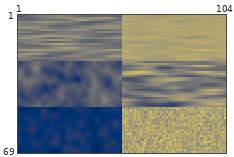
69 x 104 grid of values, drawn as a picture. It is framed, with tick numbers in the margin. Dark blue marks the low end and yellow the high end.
It is made of 3 by 2 panels. Panel 1,1: middling, streaked across. Panel 1,2: high, streaked across, faint in contrast. Panel 2,1: low, blotchy. Panel 2,2: middling, streaked across, strong in contrast. Panel 3,1: very low, blotchy, faint in contrast. Panel 3,2: high, fine-grained.
